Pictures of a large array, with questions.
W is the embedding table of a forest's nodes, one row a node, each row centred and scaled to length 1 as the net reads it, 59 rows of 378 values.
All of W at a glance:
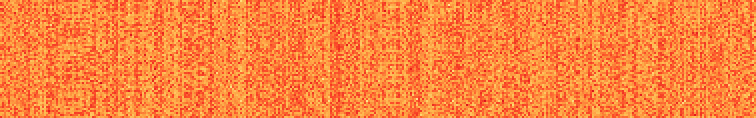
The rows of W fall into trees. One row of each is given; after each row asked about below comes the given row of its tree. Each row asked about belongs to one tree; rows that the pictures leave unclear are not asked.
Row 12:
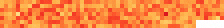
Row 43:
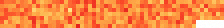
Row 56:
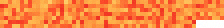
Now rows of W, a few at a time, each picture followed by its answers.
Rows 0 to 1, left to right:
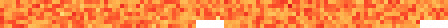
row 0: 12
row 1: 43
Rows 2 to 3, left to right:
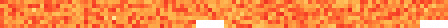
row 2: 43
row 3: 12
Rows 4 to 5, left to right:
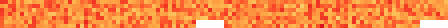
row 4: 43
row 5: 43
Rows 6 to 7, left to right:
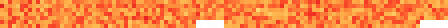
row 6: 56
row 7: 43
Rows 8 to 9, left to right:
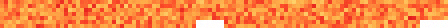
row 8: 43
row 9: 56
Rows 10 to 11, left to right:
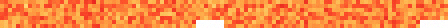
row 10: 43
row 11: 56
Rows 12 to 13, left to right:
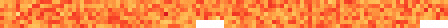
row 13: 43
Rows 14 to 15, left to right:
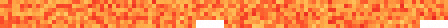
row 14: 56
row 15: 12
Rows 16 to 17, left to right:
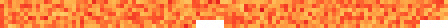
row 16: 56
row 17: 56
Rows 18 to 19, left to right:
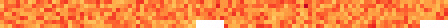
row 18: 12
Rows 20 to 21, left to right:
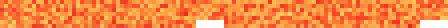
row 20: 43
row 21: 56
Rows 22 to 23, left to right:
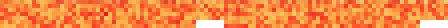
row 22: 43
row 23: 43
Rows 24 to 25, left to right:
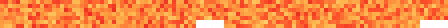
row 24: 43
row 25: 12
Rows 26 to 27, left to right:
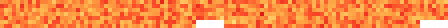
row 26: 56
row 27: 43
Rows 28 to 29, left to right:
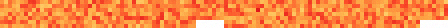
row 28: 56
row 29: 43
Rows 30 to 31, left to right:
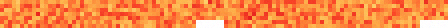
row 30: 56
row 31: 12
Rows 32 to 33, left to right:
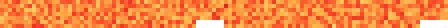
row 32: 43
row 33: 56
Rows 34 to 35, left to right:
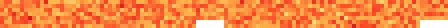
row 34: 56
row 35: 12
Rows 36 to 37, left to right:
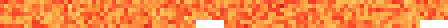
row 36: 43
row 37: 12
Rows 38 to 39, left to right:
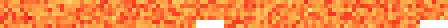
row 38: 56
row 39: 56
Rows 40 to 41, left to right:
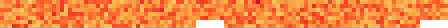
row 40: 12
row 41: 56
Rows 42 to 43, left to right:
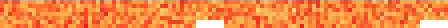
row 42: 43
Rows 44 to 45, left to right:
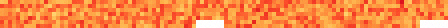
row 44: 56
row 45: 12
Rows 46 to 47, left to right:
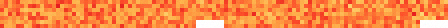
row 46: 43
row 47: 43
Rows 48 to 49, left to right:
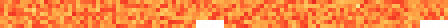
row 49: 12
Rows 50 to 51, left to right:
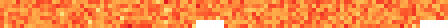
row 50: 12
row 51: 43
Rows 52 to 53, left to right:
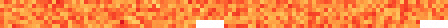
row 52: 12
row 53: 43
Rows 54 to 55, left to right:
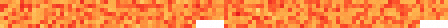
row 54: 56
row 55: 43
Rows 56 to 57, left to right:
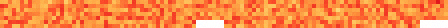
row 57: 56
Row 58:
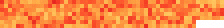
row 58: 43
